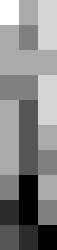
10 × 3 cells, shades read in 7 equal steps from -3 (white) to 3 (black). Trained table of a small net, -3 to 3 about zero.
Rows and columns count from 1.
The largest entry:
3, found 3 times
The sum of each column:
-5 9 -8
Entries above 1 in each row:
0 0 0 0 0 0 0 1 2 2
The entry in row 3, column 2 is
-1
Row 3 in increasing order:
-1 -1 -1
